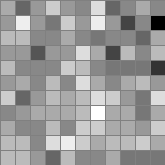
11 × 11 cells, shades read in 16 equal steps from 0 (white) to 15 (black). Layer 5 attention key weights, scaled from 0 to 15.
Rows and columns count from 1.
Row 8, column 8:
5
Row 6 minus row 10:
2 1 0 2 6 -1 0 3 1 1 1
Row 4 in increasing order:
2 4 4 5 6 6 6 6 7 10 11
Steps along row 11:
same up up down up same down up same same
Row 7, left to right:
3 9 6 4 5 4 2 3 6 8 2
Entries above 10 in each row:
0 2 0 1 1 0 0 0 0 0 0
